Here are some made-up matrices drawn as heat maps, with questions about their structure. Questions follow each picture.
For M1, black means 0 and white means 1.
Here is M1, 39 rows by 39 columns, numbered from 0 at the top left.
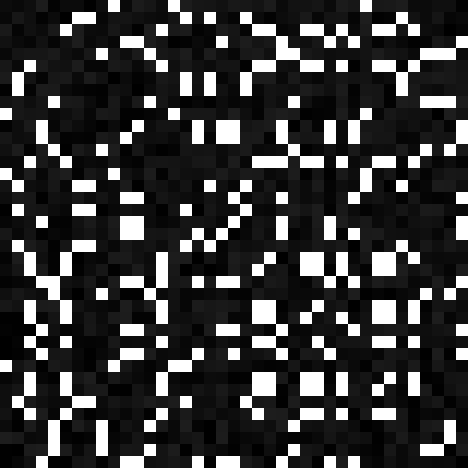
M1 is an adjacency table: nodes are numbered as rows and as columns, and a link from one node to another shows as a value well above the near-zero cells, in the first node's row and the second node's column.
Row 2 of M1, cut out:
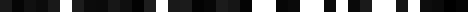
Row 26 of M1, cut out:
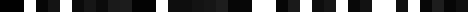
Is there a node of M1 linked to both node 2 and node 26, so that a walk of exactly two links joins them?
yes
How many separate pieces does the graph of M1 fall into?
2
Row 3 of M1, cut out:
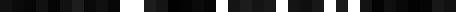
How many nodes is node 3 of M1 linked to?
7
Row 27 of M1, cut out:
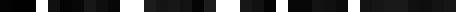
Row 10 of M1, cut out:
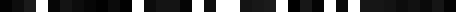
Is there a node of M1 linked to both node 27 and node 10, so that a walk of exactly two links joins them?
yes
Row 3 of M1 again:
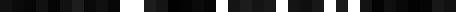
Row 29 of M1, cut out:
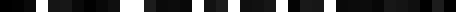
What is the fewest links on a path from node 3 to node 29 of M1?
1
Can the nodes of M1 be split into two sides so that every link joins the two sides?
no
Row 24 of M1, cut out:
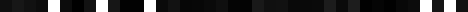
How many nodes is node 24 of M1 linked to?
5
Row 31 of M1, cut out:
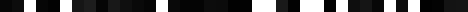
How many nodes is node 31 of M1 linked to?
10
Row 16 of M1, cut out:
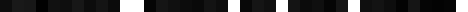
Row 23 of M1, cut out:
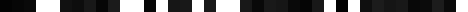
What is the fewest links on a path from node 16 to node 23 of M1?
1
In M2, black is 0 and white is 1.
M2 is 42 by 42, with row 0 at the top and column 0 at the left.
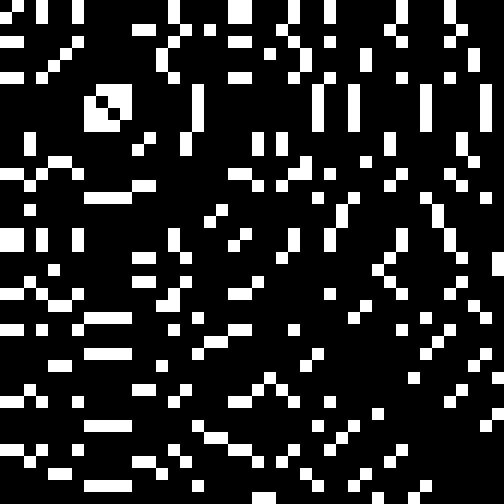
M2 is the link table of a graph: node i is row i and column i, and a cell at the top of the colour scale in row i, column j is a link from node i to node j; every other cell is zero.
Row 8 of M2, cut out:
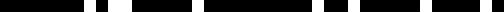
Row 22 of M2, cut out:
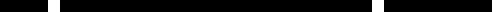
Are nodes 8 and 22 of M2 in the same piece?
no
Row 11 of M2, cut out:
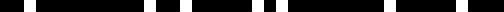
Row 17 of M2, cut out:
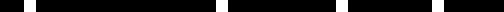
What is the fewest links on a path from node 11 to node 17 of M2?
2
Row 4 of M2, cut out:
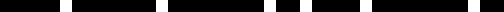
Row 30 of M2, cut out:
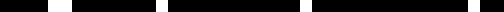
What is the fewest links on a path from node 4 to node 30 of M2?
1
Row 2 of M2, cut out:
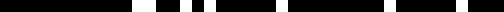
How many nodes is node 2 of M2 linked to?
7
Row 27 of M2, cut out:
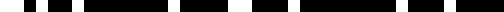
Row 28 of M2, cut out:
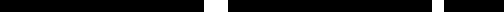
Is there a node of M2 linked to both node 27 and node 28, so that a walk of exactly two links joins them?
no
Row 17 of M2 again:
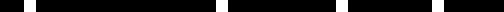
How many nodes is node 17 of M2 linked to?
4
